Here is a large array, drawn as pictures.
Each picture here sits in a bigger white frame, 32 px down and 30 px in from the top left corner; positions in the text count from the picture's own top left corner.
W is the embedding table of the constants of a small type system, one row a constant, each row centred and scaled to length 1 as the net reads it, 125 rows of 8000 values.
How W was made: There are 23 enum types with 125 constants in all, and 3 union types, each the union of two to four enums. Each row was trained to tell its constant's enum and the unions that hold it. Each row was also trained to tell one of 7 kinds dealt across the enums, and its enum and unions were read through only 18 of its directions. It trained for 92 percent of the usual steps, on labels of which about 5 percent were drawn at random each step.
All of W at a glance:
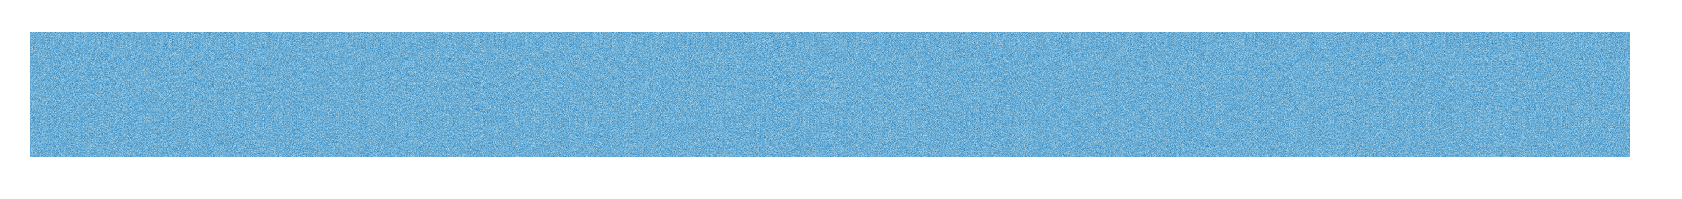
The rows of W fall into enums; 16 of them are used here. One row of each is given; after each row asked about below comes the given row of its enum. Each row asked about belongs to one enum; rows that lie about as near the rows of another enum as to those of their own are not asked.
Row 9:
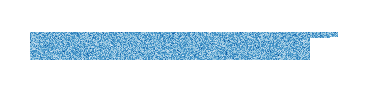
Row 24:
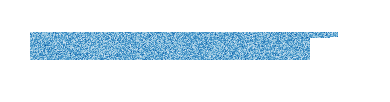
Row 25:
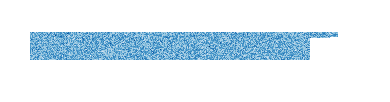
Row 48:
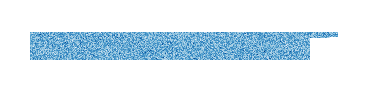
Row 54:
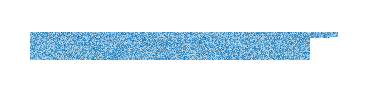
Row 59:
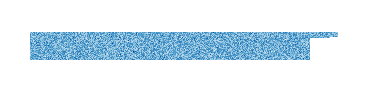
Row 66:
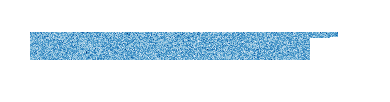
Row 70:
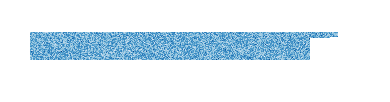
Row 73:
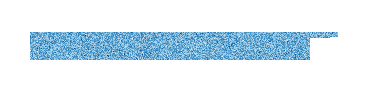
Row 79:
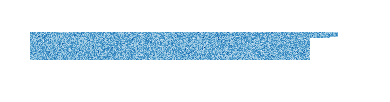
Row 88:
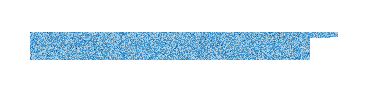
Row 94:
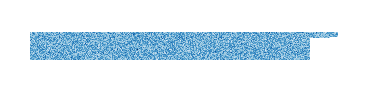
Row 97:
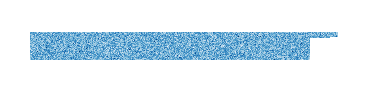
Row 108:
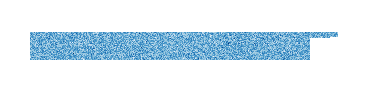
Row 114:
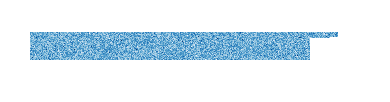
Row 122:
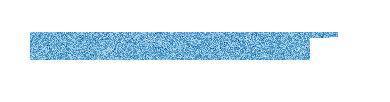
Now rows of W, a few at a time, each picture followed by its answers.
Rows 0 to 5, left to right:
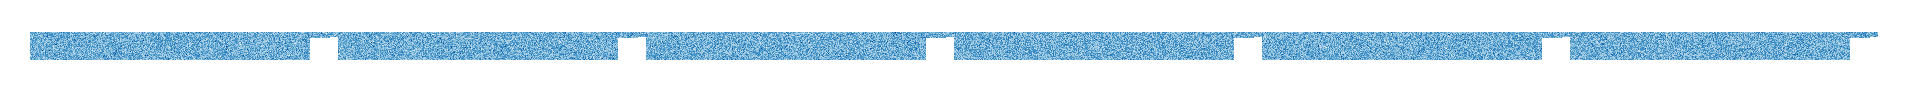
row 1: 122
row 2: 24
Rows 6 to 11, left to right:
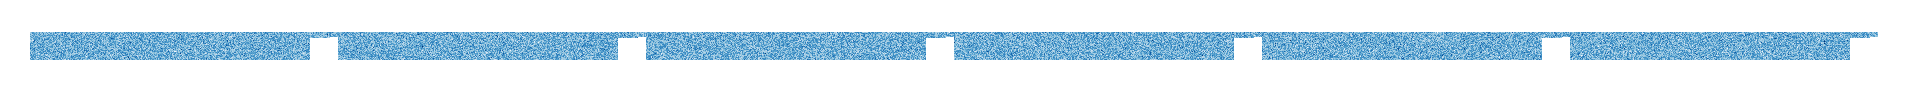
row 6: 94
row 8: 54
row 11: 108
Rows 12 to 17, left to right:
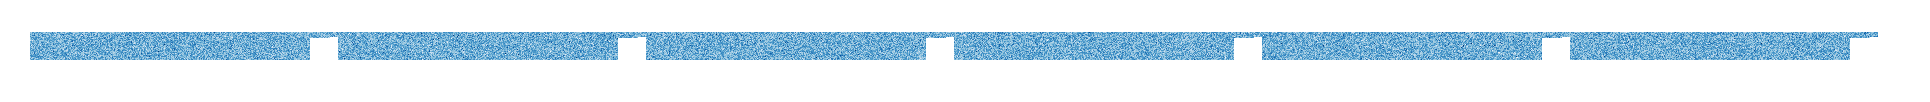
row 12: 94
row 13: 54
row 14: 88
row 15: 9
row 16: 73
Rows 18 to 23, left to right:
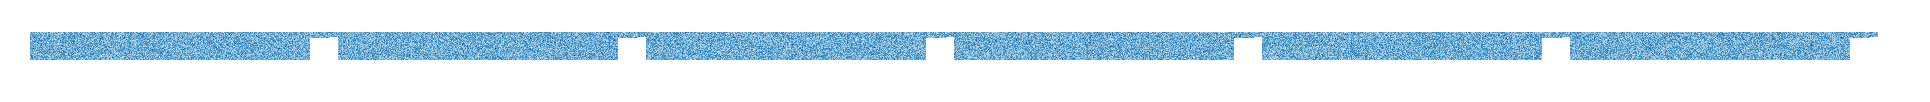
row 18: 59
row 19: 70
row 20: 88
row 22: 122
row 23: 70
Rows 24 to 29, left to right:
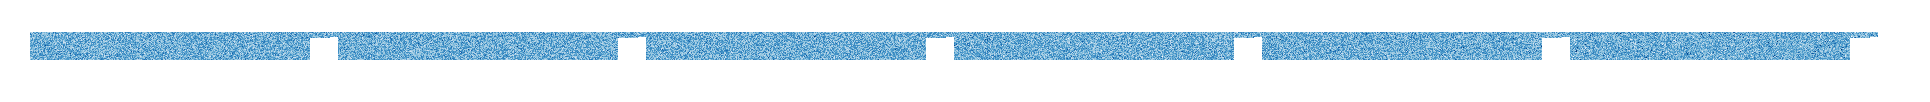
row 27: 25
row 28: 94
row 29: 79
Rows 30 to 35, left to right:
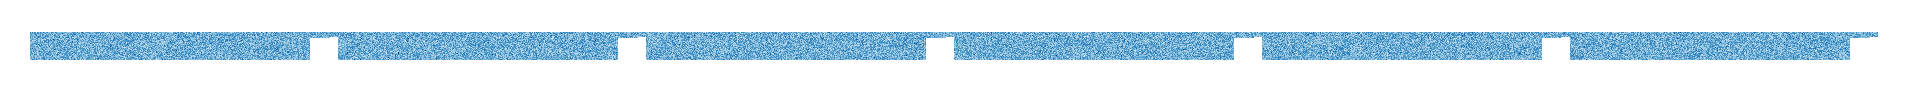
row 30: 66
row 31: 54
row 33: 108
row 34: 9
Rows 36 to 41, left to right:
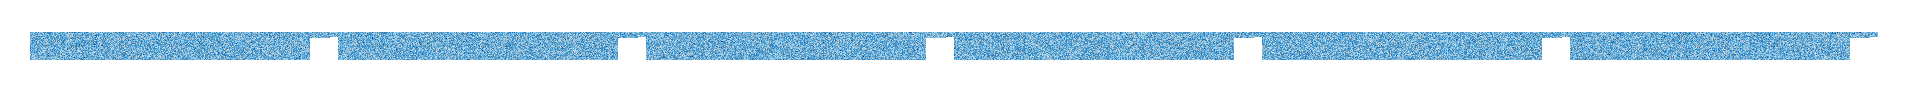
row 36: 88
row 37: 9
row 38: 25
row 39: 54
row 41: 73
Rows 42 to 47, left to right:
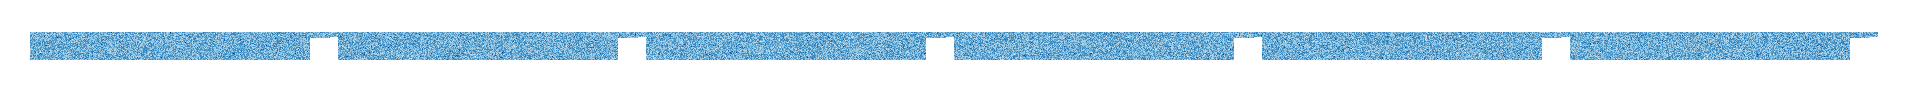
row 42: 24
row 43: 25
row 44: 70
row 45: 122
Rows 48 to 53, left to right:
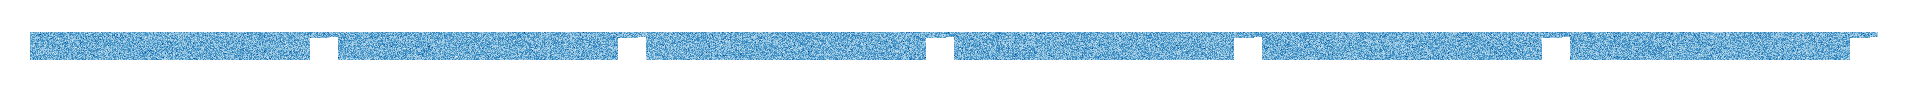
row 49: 59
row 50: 122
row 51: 9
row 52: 66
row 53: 73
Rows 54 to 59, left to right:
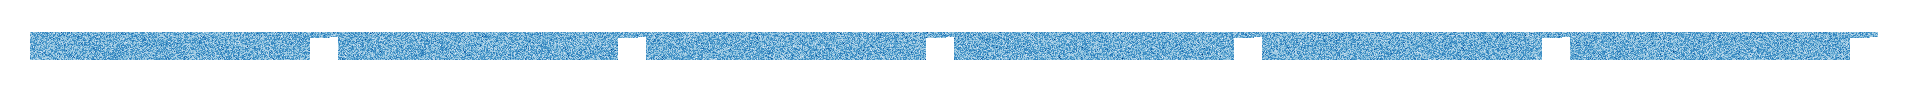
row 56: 25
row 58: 88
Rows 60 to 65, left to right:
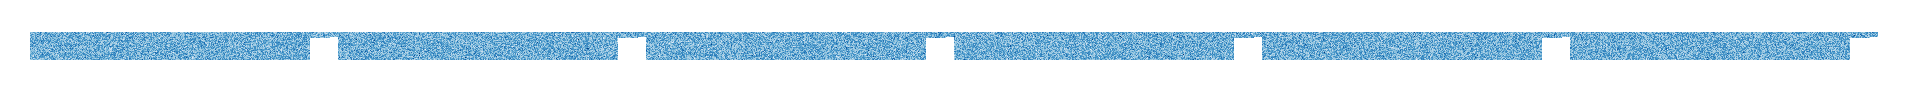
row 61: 122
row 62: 70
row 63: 9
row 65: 54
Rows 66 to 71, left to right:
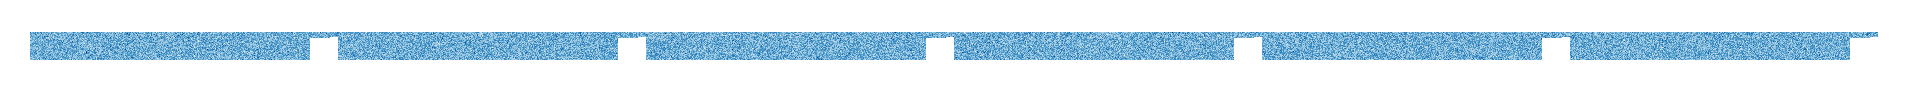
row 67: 108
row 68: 24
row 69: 73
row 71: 122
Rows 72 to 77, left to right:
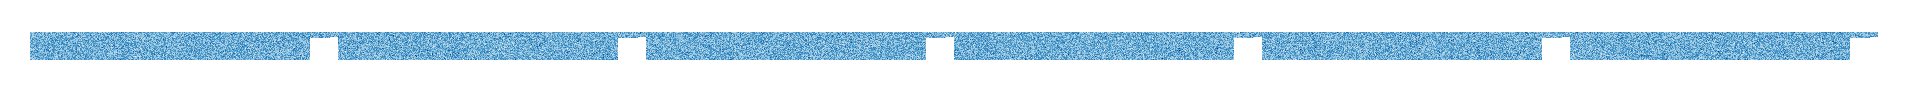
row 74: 54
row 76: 59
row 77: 88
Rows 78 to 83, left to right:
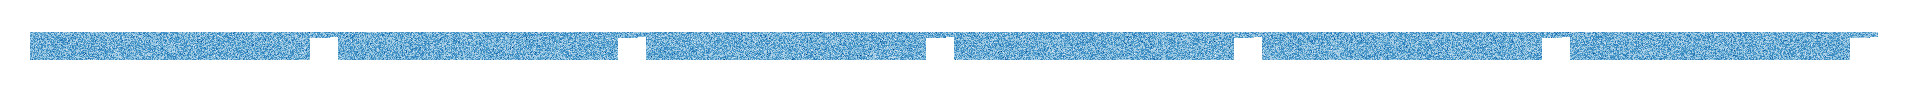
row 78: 88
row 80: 108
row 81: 59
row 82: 122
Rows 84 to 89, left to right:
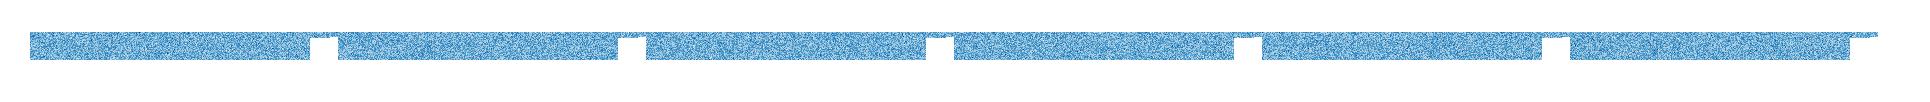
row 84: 9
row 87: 73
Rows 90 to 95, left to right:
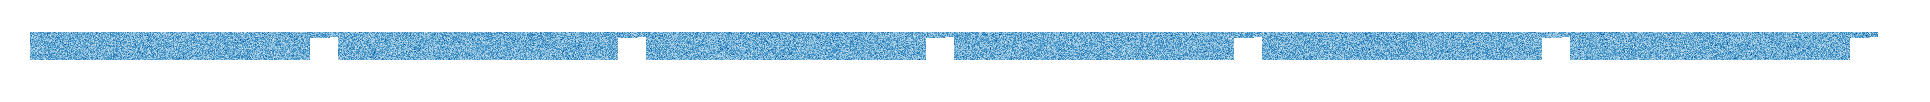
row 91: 70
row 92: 59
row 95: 9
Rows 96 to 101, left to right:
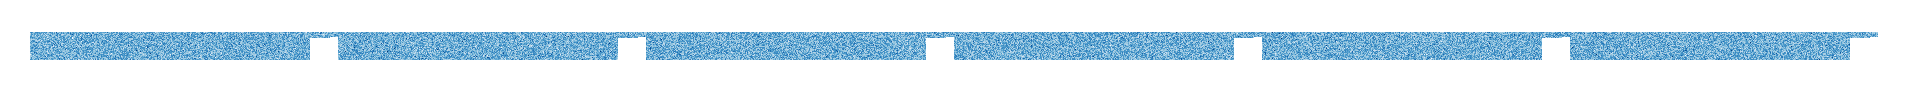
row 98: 59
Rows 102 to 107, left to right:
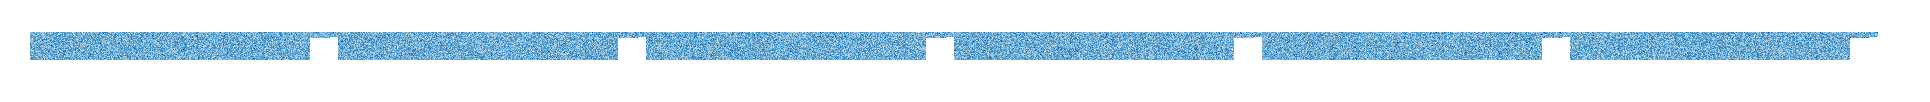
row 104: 73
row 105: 25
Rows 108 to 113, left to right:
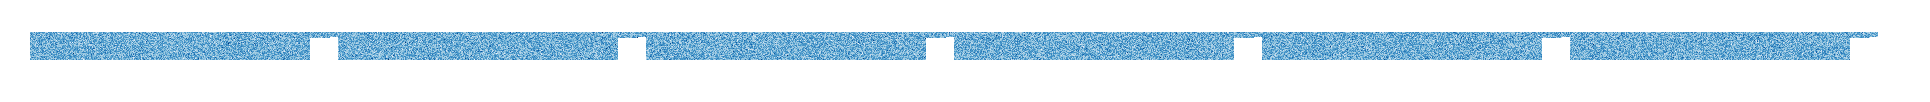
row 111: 88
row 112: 59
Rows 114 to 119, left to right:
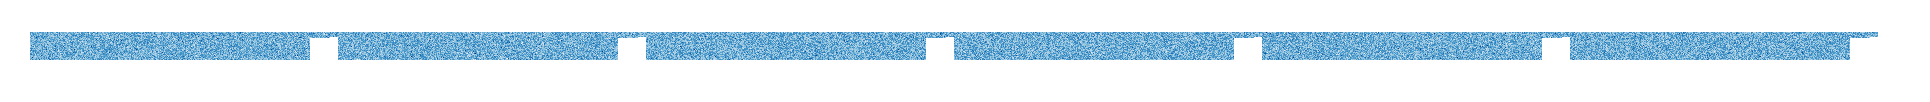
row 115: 48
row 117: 70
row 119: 54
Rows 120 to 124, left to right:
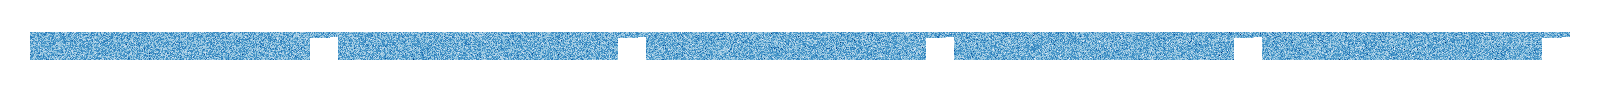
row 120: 73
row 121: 48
